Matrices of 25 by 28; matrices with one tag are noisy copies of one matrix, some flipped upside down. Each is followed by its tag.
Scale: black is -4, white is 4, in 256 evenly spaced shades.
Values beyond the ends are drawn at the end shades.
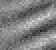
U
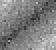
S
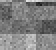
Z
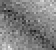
S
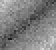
S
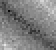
S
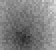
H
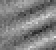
U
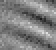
U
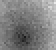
H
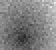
H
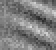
U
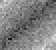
S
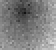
H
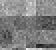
Z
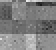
Z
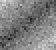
S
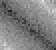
S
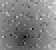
H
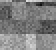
Z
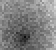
H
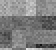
Z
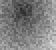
H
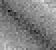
S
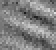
U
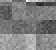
Z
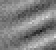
U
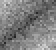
S
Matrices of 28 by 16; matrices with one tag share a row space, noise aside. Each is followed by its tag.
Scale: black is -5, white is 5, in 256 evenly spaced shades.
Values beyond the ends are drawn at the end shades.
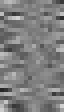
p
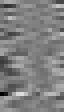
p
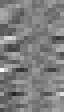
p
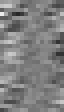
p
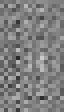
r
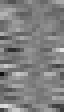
p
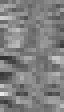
p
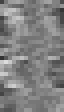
p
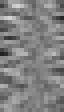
p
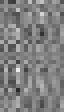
r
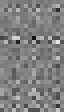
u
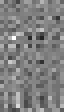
r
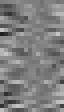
p
